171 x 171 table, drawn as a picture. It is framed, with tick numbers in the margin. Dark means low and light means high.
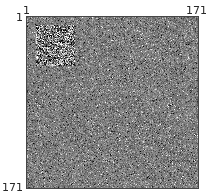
Roughest part: top left. Odd patch: rougher, in the top left. Mirror symmetry: none. Slope: none. Grain: fine.
